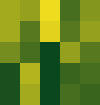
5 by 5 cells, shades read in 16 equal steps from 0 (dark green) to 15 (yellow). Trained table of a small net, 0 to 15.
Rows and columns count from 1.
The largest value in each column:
10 11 15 9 9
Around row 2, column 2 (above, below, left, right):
9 4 10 14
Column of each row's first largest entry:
3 3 4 2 2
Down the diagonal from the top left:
10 5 0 3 3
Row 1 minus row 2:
0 4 1 -1 -1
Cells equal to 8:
1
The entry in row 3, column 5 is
5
